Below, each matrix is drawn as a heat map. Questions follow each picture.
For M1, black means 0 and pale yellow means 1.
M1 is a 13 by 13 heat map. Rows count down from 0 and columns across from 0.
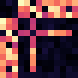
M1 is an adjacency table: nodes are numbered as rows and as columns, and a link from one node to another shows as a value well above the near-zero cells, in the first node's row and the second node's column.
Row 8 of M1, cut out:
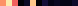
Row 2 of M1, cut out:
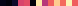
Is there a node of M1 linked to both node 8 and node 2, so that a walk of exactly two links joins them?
no
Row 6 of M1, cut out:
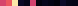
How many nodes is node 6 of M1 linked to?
4
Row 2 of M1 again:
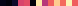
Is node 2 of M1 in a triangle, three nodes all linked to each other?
no
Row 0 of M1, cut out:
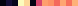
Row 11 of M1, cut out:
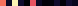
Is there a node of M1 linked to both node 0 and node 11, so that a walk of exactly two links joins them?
no
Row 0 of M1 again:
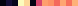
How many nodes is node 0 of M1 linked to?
9
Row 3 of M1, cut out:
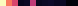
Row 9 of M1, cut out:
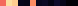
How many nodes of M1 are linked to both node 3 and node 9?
4
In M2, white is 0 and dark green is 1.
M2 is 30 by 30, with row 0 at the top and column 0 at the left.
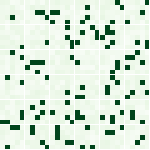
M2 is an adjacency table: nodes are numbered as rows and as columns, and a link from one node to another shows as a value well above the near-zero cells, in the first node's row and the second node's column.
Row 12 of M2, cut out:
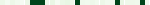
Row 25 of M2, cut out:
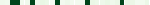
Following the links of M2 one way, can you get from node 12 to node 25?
yes
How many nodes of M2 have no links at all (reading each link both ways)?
0
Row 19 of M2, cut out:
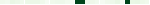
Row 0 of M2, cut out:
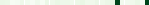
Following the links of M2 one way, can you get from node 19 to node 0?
yes
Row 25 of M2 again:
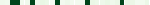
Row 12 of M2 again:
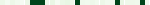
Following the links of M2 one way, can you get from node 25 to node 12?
no
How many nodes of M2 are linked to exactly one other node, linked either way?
0
